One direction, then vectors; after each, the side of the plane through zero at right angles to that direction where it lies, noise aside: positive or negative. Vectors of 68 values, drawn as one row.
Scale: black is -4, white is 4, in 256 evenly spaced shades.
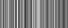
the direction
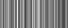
positive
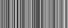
negative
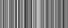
positive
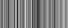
negative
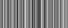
negative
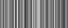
positive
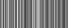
positive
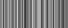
positive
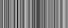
negative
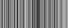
negative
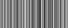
negative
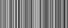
positive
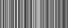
positive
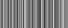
negative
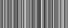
negative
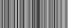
negative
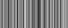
negative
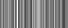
positive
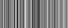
negative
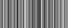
negative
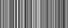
positive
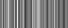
positive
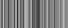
negative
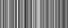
positive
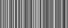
positive
